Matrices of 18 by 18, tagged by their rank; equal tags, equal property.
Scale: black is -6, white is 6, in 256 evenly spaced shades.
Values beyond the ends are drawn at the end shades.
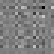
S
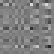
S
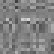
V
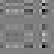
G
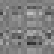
S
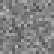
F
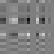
G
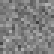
F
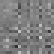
V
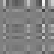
G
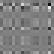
G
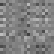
V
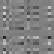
S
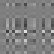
G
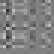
S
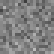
F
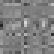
V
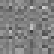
V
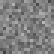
F
